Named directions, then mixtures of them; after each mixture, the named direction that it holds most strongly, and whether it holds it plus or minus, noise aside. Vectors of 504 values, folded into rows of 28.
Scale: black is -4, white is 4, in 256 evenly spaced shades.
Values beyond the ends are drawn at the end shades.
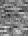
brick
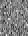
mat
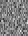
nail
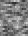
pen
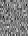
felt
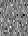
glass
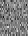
felt, plus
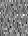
glass, minus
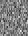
nail, plus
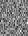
nail, plus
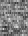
pen, plus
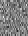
felt, minus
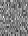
felt, minus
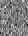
mat, minus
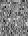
mat, plus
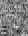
nail, minus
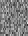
mat, minus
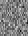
nail, minus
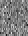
mat, minus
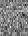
glass, plus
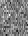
mat, minus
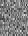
felt, plus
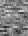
brick, minus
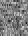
pen, minus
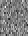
mat, minus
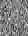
mat, plus
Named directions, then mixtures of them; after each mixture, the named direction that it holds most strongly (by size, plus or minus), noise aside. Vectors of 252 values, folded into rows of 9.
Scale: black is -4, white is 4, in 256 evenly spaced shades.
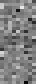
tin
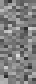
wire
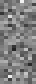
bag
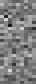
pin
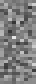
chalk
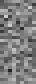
pin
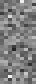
bag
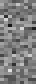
pin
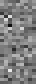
pin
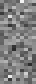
bag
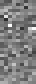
pin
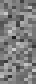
chalk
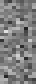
wire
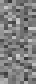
wire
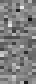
tin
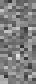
wire
